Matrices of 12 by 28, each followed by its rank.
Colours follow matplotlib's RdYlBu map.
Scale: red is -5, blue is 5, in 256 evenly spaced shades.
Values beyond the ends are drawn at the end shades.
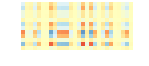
one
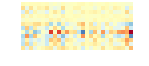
two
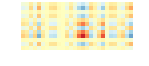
one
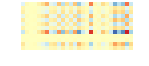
one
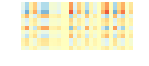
one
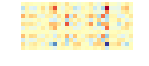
two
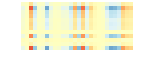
one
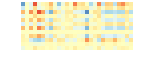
two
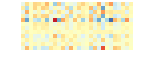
two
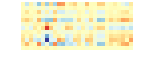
two
